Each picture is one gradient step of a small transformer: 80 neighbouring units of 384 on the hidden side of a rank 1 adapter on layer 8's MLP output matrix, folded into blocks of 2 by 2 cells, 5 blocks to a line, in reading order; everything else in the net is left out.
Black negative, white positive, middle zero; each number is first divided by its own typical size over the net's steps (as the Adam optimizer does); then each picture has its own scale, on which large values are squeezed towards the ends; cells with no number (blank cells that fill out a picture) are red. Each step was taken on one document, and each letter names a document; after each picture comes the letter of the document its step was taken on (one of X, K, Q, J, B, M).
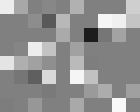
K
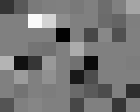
K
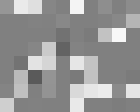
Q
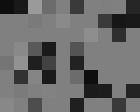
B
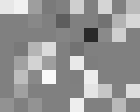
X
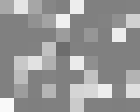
Q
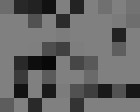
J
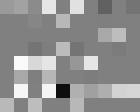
J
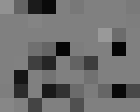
J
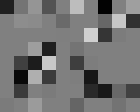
X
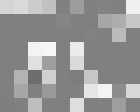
X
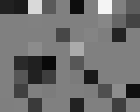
X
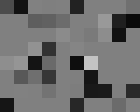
K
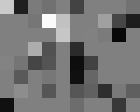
Q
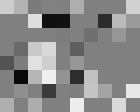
K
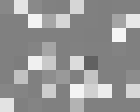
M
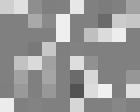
Q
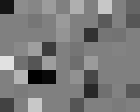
X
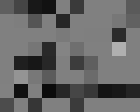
J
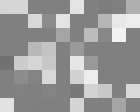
K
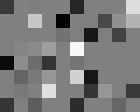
B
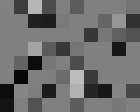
M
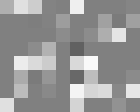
Q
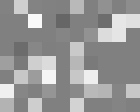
K
